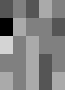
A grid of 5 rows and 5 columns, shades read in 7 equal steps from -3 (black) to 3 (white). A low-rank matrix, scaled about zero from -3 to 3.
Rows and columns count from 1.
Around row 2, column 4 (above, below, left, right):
1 0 0 -1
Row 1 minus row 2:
2 -1 -1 1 1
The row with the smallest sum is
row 2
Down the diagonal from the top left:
-1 1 1 -1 1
